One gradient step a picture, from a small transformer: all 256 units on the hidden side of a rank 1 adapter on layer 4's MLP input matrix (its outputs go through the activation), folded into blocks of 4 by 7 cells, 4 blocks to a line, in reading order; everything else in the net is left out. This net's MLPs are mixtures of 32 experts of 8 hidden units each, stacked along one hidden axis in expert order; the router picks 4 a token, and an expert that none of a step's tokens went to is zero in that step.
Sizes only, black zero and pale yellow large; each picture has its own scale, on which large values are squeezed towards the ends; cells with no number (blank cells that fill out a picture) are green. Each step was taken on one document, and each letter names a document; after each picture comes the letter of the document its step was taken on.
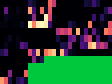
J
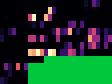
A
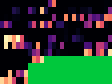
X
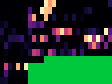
A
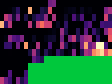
X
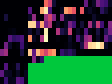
J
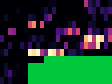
A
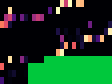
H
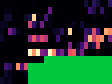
A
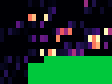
A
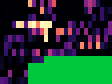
J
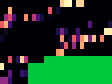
H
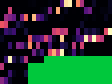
H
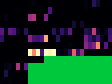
A
